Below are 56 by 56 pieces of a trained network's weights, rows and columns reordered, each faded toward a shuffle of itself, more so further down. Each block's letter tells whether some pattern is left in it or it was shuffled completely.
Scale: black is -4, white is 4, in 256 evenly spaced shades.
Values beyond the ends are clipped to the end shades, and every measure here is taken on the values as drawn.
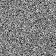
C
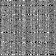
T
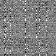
T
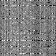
T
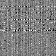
T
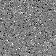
C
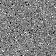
C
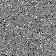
C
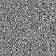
T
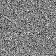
C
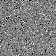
C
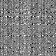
T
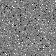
C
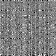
T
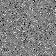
C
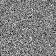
C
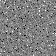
C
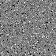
C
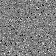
C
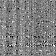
T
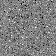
C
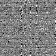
T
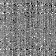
T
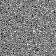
C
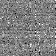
T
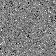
C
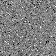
C
